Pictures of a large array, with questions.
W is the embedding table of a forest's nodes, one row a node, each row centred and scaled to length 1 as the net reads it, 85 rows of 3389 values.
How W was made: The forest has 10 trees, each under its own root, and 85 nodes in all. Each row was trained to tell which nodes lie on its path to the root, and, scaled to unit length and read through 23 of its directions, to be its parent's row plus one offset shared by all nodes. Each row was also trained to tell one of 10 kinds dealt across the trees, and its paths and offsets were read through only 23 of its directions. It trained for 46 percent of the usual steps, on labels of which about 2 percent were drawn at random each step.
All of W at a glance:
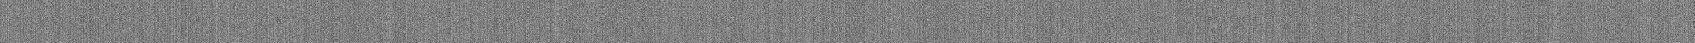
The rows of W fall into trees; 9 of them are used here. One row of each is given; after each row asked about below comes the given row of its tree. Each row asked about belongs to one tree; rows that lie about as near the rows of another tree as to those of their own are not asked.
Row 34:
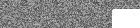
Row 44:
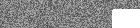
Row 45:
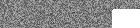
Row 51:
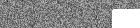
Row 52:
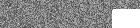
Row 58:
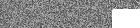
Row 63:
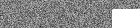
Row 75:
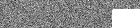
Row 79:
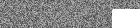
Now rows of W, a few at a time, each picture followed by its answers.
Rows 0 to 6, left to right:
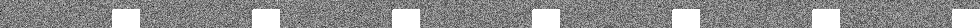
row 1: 63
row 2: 63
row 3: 45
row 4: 34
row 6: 79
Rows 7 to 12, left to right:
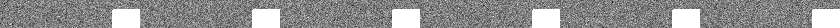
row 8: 45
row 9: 63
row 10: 75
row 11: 63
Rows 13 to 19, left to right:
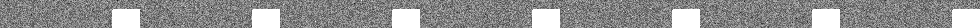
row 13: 79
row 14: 79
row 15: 79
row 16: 58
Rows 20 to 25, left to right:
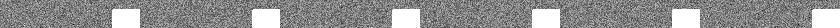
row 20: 63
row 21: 44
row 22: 75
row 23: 52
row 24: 58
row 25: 63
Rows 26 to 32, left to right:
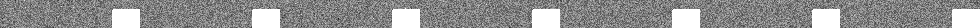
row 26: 75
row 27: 79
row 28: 75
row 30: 45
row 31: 44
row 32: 58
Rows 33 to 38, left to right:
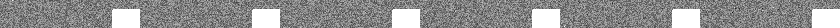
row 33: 75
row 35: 34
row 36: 52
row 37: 75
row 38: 79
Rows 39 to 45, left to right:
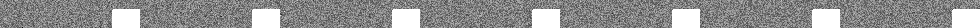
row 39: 79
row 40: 75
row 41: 75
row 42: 34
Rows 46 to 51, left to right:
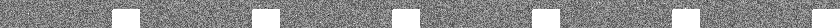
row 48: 63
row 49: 79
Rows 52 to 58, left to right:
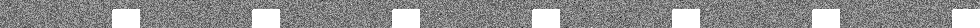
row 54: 75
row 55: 63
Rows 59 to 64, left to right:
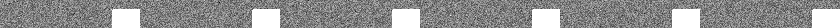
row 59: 79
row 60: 63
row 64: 63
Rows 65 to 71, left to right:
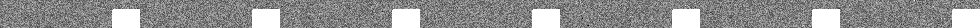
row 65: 45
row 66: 58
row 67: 75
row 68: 51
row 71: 75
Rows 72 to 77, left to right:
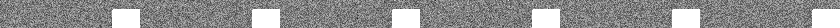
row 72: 58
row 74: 34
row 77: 34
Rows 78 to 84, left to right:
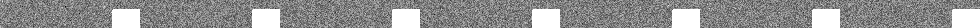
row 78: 79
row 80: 52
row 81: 79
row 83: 63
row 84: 44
